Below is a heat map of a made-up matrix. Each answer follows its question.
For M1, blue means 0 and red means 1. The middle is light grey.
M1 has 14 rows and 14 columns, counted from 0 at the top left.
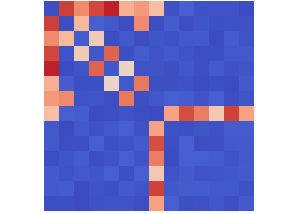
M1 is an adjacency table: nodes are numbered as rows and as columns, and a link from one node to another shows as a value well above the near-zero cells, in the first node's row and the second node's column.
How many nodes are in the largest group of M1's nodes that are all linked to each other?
3
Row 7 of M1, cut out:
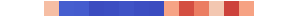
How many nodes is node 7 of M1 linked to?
7
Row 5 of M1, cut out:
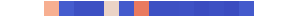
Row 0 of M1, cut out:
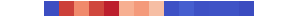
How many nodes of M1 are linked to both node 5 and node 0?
2
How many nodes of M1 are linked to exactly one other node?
6
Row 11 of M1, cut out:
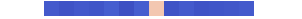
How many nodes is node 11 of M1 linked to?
1
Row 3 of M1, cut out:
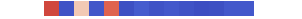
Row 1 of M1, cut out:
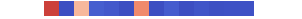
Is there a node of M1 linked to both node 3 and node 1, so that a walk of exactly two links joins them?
yes
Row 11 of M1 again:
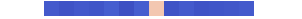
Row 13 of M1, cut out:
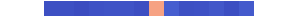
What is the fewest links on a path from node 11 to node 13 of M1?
2
